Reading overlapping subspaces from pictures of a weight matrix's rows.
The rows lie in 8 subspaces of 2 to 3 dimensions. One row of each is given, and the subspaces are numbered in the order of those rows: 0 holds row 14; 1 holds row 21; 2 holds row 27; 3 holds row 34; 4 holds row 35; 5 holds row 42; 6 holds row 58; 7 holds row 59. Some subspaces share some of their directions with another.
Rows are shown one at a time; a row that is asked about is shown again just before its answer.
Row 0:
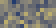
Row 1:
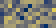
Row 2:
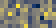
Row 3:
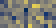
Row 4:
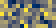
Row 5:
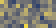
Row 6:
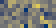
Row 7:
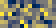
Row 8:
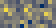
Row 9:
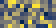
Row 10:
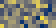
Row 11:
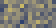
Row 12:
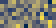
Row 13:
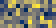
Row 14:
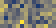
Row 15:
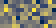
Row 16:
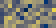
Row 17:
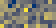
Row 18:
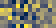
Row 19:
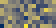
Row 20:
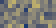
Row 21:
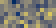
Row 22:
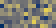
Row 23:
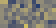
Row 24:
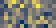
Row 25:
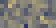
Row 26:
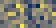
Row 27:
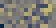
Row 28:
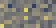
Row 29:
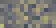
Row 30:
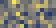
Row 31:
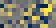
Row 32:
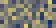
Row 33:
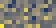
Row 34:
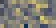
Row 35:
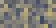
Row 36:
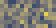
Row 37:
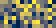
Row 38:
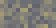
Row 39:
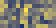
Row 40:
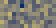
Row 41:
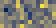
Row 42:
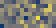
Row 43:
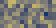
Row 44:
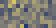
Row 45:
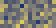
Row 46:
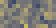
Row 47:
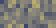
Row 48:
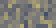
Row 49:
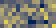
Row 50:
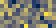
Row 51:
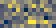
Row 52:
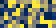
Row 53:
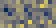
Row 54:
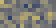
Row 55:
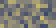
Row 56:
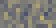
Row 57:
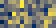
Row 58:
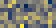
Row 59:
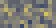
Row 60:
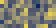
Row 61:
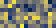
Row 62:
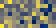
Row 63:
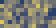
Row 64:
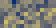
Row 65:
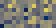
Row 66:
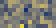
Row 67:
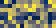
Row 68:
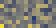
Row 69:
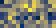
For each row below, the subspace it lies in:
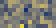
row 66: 7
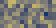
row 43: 3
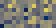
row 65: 2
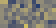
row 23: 4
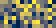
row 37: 0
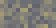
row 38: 1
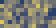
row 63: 4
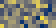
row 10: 5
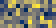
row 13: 7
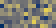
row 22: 2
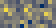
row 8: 7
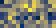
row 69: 6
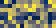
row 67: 6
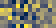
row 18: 6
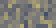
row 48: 6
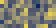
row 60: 4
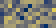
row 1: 1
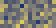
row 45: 0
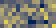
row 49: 2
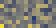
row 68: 5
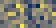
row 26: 7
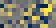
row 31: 2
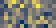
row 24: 0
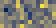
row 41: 7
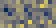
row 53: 7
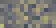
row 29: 3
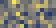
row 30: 1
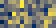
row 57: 4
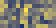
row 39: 0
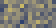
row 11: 0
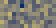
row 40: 4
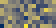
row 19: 3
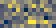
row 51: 2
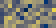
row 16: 1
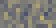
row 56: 6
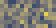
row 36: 3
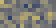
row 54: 6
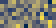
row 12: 0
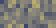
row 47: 2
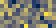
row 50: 0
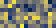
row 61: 6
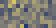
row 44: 6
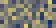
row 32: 0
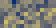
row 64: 1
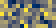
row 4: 4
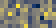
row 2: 7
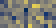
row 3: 5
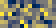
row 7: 4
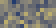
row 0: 1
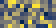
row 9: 3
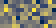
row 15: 4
